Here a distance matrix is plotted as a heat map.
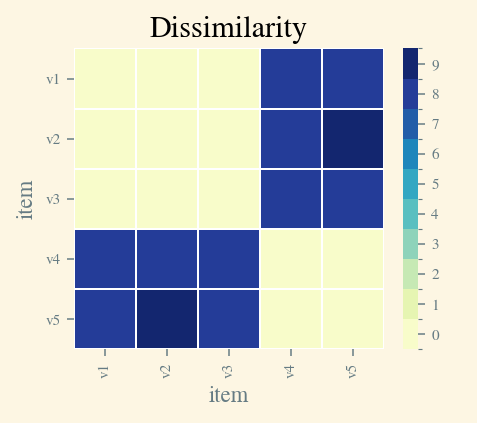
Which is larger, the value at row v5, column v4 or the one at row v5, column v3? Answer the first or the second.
the second
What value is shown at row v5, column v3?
8
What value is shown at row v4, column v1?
8
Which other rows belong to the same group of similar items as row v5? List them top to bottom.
v4
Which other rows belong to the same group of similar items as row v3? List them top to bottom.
v1, v2
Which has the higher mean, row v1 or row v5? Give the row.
v5
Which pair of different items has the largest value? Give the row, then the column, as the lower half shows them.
v5, v2
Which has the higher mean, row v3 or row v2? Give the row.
v2
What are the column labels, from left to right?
v1, v2, v3, v4, v5
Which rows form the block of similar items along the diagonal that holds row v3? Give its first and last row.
v1 to v3
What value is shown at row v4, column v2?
8
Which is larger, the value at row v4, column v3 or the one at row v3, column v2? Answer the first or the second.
the first
